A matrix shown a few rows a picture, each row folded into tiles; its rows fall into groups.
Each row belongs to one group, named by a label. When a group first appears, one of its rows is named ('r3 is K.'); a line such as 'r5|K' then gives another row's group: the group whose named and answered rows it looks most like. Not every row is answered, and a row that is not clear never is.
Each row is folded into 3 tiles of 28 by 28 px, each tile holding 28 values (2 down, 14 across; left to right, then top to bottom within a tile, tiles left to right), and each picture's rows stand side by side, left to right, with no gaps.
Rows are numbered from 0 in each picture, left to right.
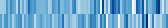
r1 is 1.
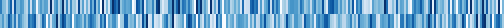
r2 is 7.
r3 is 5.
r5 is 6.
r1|1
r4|5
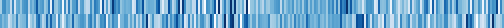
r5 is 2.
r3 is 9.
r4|7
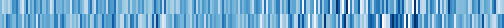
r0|9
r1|2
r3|2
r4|6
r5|1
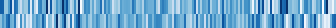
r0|6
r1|5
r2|9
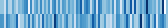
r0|9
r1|6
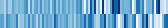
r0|9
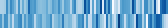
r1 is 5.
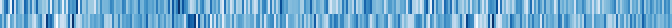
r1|9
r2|7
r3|1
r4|1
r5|2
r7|9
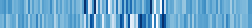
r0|7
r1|6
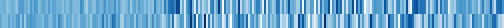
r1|2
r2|7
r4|5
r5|5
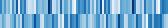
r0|5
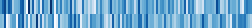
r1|9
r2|5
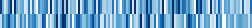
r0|6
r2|7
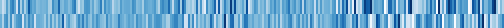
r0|1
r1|5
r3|2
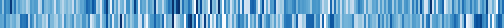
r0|7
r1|7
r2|7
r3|6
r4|9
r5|6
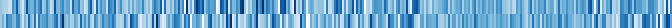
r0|9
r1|2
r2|1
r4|5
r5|9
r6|9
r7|6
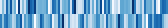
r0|1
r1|5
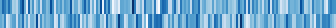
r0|7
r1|5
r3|5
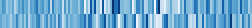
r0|2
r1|1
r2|9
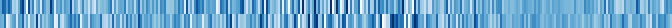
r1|9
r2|1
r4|6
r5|9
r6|2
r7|5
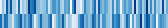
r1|6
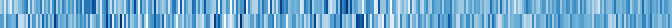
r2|2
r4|7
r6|9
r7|9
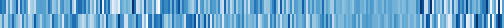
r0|5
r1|5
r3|7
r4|2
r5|6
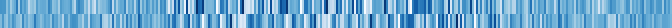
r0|5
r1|9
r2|1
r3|1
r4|5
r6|9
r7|9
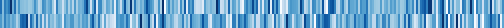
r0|7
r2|5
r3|5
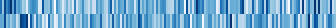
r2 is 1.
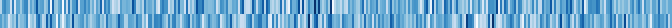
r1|5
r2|1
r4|9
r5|2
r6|6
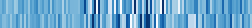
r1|6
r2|9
